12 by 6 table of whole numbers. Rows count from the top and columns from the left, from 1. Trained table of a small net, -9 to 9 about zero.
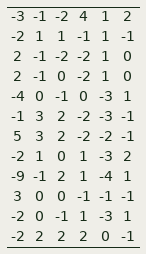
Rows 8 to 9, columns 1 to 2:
-2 1 | -9 -1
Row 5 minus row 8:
-2 -1 -1 -1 0 -1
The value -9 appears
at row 9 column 1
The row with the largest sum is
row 7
